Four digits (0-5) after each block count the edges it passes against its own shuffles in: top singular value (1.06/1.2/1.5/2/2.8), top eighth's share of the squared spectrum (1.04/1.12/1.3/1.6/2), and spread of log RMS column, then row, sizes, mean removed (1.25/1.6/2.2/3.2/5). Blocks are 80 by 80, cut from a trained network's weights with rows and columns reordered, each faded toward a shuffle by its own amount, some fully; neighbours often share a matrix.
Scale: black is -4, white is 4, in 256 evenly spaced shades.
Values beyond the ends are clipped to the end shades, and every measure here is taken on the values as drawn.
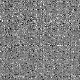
3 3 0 3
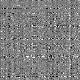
3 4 1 4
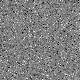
0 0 0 0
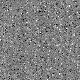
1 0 0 0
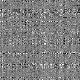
3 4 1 4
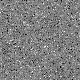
0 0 0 0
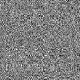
3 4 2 2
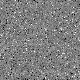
0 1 0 0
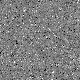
0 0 0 0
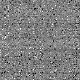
2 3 2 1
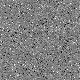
0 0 0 0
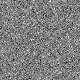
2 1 0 0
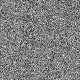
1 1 0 0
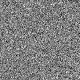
2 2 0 0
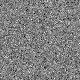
1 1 0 0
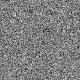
2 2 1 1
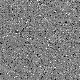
0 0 1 0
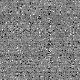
2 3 2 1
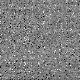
2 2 2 0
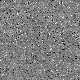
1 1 0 0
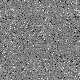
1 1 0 0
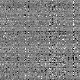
3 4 3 2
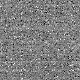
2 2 2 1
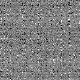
3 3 3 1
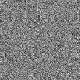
3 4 1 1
